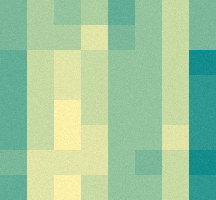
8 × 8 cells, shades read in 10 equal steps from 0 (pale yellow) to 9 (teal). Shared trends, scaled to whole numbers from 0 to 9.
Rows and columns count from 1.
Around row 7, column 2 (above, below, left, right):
2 1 5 1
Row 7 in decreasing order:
9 5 5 4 2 1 1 1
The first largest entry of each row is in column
5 1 8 8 8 8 8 8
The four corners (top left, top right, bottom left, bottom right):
5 5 6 8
